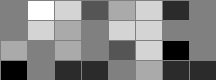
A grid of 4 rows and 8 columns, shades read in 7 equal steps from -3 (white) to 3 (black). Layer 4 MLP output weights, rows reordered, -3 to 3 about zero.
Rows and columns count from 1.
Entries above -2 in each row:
5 5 7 8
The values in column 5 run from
-2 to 1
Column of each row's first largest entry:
7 1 7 1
